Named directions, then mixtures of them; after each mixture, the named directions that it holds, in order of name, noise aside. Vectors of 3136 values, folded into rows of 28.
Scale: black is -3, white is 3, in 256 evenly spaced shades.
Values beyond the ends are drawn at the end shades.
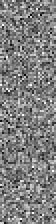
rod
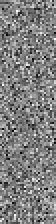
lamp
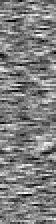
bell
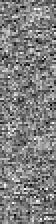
bell, lamp, rod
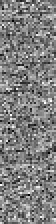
bell, lamp, rod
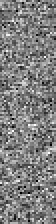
bell, lamp, rod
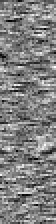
bell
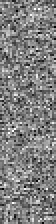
bell, lamp, rod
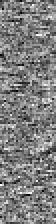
bell, lamp, rod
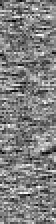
bell, rod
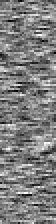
bell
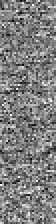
bell, lamp, rod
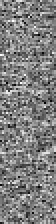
bell, rod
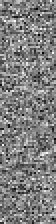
bell, lamp, rod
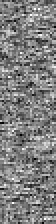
bell, lamp, rod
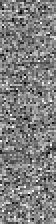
bell, lamp, rod
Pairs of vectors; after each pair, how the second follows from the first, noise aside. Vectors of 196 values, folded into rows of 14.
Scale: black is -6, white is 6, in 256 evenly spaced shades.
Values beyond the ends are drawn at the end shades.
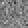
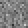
reversed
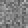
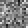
scaled up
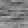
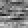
scaled up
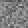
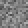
wrapped around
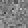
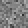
reversed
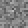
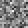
scaled up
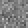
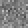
wrapped around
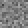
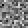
scaled up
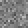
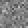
reversed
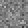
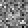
scaled up
